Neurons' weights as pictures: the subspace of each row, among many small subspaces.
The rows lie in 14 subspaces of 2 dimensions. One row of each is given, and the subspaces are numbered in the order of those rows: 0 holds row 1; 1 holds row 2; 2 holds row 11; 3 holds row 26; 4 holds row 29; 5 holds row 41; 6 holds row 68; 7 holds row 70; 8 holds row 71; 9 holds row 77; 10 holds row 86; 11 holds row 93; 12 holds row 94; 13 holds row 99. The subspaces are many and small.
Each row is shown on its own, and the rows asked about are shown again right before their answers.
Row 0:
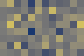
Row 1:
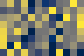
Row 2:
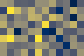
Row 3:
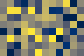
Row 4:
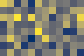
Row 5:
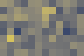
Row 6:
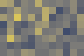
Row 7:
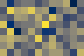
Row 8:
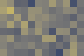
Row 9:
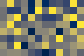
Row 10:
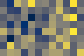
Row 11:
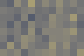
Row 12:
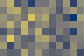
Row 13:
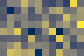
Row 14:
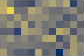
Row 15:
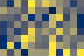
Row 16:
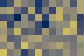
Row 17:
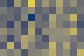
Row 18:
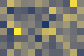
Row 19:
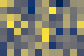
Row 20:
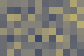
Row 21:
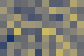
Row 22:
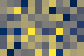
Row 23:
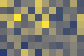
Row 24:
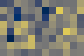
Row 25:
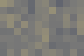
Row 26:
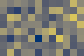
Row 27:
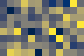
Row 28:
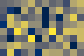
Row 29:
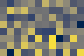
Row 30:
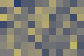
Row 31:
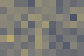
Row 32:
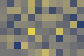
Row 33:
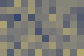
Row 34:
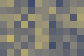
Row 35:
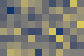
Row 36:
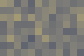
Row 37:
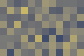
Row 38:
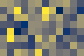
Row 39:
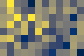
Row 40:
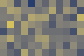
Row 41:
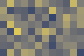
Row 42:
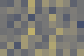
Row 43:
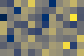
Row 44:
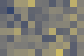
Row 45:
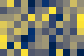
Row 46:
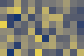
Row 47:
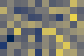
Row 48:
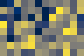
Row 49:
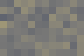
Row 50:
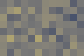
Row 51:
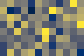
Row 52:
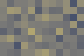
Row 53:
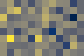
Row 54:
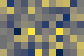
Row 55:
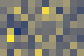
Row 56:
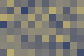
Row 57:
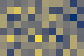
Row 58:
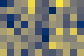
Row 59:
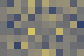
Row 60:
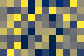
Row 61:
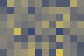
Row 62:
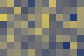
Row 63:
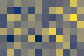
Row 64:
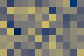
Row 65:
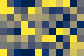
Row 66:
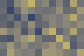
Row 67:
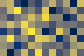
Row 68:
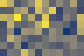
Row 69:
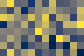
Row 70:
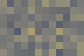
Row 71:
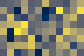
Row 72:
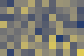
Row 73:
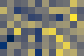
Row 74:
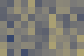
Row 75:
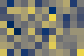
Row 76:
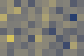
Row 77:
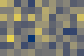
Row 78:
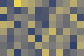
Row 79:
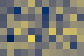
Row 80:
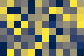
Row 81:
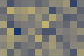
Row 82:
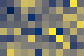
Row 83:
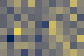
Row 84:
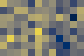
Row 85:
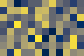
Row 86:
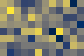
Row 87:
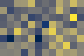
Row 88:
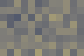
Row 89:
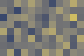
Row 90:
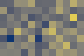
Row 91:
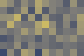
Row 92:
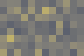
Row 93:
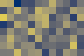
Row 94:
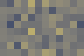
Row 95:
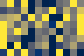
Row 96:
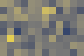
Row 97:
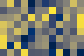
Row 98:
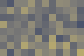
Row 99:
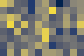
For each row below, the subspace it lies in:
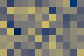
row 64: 5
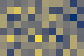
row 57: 3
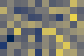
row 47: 13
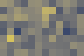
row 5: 6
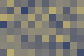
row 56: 11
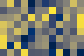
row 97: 0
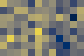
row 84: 13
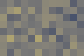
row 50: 3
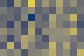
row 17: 2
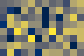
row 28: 9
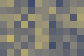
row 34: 1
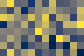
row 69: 4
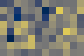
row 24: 8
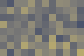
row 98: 4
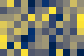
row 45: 0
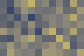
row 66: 10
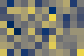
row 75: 5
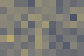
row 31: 1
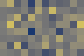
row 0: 12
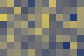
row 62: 4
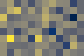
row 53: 3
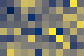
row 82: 10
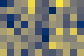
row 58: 13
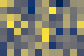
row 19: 13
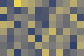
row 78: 11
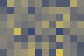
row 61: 7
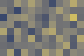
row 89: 4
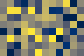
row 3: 2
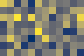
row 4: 9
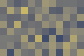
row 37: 11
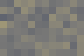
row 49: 11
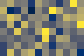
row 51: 1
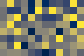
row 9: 12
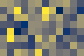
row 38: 8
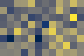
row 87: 1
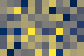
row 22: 0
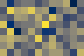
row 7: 5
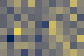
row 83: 5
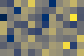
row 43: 4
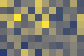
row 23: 6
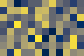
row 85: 11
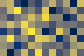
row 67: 0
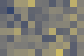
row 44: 7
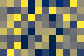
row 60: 2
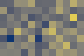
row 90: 1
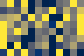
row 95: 0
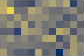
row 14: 7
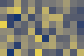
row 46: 9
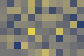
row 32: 12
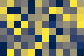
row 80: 1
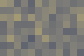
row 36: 9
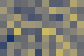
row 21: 13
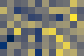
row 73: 13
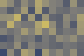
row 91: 6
